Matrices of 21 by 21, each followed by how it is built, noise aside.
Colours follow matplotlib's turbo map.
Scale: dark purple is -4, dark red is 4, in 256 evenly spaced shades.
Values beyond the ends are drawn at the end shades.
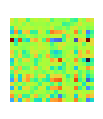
low rank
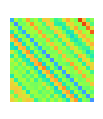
Toeplitz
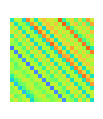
Toeplitz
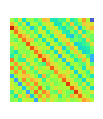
Toeplitz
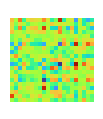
low rank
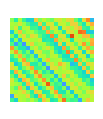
Toeplitz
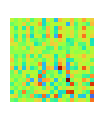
low rank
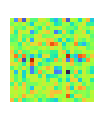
low rank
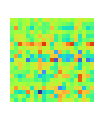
low rank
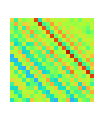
Toeplitz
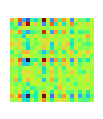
low rank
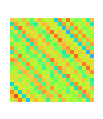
Toeplitz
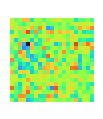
low rank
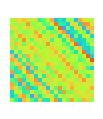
Toeplitz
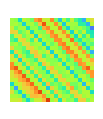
Toeplitz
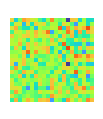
low rank
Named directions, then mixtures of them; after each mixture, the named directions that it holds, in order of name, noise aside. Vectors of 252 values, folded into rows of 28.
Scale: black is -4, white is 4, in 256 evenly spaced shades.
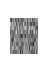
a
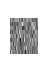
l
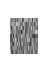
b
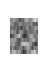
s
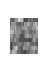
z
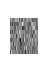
l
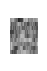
z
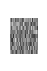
a, b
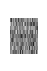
a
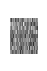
a, b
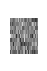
l, s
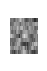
s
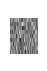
l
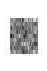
b, s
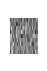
a, b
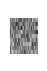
b, s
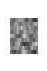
s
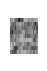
z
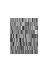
b, l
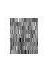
l, z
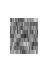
a, s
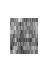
b, z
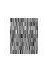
a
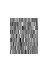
l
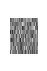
a, l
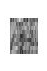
a, z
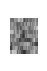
s, z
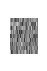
b, l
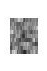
s, z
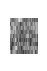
b, z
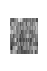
b, z
